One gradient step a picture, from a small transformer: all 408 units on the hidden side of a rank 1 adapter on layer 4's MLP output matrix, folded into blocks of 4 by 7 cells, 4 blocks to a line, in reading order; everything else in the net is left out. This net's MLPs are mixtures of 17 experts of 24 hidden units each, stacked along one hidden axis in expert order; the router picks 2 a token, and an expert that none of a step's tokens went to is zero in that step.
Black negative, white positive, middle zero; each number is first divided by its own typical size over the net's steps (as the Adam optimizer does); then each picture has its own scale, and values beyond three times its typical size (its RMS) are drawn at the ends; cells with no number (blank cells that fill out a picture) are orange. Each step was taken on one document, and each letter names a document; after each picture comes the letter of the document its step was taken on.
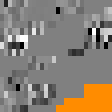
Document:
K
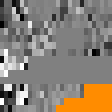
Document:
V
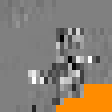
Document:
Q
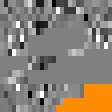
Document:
K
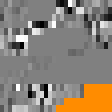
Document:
K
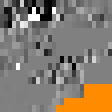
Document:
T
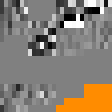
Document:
V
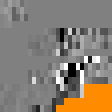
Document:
Q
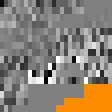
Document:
T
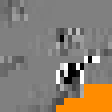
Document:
Q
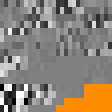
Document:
V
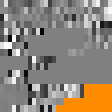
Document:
K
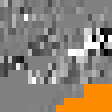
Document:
T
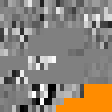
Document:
K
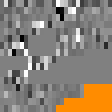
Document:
K
